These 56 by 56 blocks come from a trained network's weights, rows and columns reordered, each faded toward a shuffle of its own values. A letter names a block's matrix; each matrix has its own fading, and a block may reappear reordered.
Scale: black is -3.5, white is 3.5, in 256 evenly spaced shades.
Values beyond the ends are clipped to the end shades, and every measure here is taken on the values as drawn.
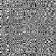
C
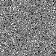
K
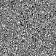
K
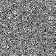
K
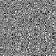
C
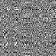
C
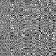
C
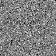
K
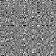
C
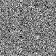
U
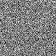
U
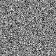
U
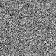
U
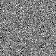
K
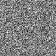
U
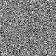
U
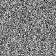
U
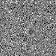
K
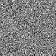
U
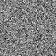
U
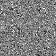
K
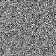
U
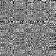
C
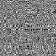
C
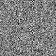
U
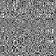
C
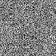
U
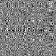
C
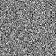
U
